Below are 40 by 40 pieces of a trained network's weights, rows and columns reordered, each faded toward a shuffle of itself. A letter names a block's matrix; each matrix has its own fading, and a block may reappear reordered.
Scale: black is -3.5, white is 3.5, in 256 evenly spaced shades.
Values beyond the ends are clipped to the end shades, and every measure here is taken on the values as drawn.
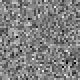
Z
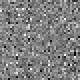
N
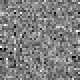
N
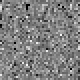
N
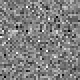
Z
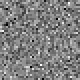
Z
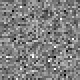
Z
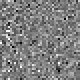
N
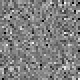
N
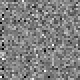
Z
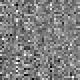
N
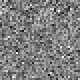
Z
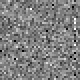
Z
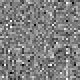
N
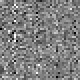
N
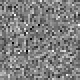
Z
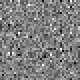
N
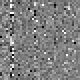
N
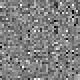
N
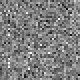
Z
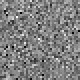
Z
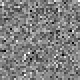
Z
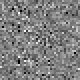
N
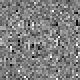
N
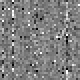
N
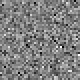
Z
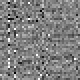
N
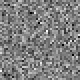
Z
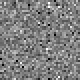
Z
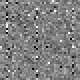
N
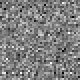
Z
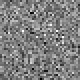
Z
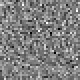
Z
